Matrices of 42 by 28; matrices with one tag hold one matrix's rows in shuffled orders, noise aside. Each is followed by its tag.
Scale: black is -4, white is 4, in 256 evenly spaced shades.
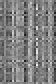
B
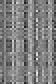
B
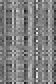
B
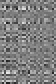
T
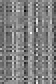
B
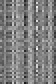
B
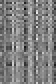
B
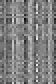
B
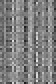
B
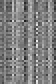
B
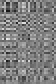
T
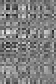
T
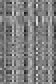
B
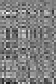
T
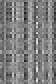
B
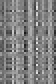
B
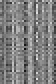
B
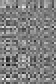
T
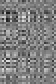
T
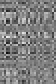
T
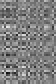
T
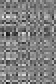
T
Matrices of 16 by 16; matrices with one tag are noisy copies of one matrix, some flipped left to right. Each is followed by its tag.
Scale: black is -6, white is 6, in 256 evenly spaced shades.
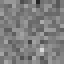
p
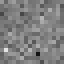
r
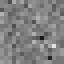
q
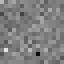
r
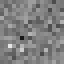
q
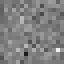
r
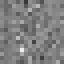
p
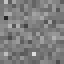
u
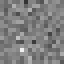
p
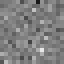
p
